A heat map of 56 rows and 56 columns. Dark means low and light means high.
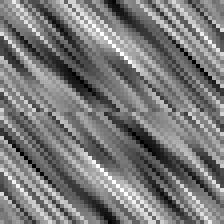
Grain: diagonal, down to the right. Odd rows or columns: none. Symmetry: a half turn. Histogram: bell-shaped. Slope: none.
